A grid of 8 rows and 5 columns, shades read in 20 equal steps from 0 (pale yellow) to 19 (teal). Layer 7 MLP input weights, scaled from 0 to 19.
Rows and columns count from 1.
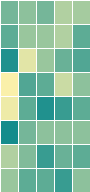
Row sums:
44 48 54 40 61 57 57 59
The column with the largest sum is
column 3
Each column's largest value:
19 14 18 16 14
